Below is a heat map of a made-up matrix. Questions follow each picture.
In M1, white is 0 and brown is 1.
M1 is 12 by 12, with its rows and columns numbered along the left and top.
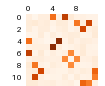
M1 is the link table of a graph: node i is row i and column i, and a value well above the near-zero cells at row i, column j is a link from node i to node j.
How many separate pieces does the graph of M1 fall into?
2
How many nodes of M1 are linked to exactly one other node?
2
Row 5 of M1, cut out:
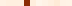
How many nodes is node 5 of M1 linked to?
1
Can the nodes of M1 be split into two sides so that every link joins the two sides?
yes
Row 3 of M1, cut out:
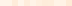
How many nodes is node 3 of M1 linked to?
0
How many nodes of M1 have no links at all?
1
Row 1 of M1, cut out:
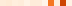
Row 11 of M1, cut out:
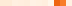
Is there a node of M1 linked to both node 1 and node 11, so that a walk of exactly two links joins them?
yes
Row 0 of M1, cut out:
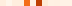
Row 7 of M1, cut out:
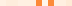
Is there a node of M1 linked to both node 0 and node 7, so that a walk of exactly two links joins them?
yes
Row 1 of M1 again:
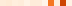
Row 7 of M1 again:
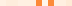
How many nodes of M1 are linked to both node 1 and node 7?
1
